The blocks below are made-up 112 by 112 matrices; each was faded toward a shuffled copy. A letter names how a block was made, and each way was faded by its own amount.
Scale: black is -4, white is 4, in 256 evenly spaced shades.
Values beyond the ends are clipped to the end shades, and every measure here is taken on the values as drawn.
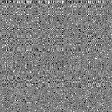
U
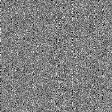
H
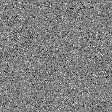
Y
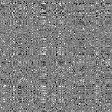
U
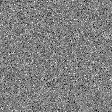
Y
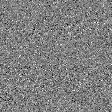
Y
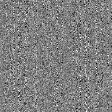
H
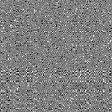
U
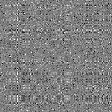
U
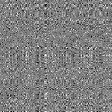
U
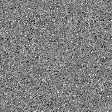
Y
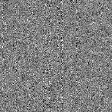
H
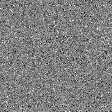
Y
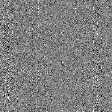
H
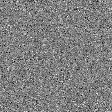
Y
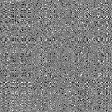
U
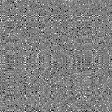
U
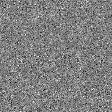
Y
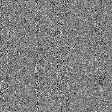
H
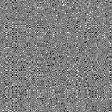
U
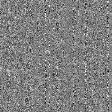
H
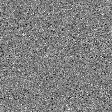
Y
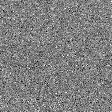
Y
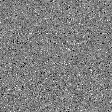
Y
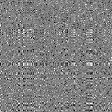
U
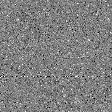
Y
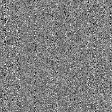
H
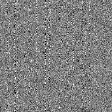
H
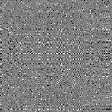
U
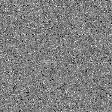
Y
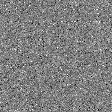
Y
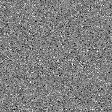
Y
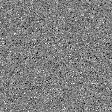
Y
